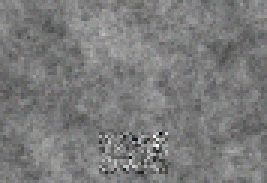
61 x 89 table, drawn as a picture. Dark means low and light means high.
Ninth with the highest average: top middle. Average level on the scale: 50%. Roughest part: bottom middle. Odd patch: rougher, in the bottom middle. Mirror symmetry: none.
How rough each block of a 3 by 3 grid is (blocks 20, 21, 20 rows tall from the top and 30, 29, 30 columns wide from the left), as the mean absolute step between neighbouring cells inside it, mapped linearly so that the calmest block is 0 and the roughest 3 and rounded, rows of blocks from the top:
0 0 0 / 0 0 0 / 0 3 0
